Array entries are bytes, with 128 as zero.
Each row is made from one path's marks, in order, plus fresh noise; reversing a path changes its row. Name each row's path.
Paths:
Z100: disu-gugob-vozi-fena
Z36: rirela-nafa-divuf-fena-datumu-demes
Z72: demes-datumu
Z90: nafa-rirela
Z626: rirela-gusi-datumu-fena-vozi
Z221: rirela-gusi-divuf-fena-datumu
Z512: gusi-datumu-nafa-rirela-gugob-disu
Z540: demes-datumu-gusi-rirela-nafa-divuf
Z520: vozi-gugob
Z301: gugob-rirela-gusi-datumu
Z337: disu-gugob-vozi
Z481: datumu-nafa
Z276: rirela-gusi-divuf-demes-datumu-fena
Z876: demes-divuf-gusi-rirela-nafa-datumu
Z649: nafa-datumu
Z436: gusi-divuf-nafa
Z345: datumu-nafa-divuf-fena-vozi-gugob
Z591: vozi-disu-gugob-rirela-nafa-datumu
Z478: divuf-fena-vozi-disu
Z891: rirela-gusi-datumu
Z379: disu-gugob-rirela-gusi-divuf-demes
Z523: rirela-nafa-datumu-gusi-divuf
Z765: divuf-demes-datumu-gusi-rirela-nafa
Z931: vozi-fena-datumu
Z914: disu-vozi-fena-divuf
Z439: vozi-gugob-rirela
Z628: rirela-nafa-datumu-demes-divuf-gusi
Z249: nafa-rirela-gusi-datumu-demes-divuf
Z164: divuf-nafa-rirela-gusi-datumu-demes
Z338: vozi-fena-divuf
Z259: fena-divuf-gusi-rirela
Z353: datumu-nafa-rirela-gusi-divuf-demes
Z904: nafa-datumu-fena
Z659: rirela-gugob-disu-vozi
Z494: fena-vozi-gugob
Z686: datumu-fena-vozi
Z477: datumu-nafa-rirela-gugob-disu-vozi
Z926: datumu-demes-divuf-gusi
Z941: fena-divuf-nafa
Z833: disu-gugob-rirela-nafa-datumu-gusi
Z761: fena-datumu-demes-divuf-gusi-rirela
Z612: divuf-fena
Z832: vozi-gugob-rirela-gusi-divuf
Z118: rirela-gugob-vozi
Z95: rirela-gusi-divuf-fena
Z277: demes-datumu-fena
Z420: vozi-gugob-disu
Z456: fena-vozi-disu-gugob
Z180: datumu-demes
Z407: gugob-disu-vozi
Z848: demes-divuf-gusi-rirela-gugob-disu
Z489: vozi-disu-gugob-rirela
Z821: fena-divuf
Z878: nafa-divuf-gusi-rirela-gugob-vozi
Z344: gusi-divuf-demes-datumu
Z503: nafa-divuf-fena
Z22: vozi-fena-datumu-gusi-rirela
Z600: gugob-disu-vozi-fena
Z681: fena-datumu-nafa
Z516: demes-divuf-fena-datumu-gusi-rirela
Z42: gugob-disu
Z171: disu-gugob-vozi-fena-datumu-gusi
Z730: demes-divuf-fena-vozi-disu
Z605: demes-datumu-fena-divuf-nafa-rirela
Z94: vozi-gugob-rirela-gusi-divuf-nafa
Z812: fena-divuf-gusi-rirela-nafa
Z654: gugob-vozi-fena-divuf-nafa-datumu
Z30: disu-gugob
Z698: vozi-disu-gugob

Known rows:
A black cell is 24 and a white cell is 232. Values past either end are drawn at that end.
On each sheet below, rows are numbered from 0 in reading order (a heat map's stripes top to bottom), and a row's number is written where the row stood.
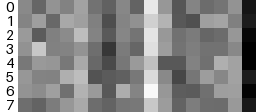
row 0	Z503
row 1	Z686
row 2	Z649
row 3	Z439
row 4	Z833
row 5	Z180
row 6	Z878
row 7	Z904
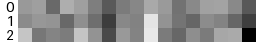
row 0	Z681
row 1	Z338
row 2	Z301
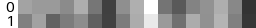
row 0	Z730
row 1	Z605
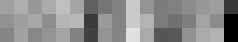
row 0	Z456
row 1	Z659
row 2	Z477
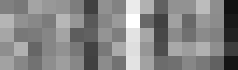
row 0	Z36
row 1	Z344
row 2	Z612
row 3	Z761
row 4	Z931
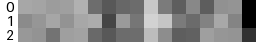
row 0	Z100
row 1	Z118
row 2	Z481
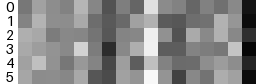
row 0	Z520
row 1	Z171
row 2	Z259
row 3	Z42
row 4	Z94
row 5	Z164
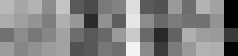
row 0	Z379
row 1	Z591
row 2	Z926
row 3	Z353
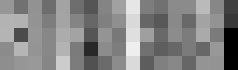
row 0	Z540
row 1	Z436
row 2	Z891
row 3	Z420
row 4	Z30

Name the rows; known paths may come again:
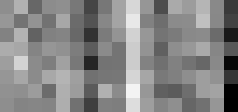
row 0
Z761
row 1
Z540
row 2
Z22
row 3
Z941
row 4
Z489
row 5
Z494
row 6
Z878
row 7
Z90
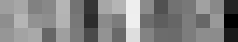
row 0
Z478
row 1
Z420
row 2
Z832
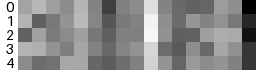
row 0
Z337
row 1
Z72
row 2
Z345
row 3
Z436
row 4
Z277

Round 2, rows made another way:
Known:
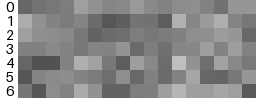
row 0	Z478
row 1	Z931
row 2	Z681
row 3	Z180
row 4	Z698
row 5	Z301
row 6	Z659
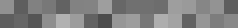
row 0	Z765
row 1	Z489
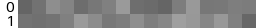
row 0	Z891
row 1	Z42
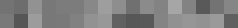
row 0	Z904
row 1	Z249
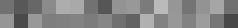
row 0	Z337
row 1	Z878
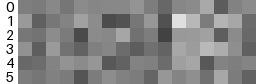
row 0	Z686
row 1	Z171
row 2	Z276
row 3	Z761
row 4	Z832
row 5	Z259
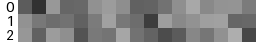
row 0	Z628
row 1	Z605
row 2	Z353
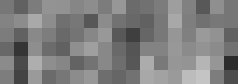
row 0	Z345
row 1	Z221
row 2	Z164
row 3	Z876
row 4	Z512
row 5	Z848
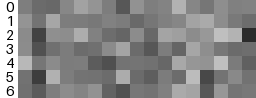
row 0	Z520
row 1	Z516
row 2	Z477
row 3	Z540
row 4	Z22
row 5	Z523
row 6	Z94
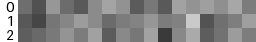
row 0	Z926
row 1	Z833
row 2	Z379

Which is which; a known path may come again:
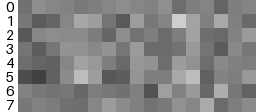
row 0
Z612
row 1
Z420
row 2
Z301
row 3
Z345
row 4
Z30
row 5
Z591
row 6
Z812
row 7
Z277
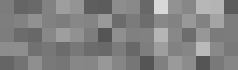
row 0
Z600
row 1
Z180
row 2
Z520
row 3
Z338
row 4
Z626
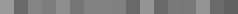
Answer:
Z90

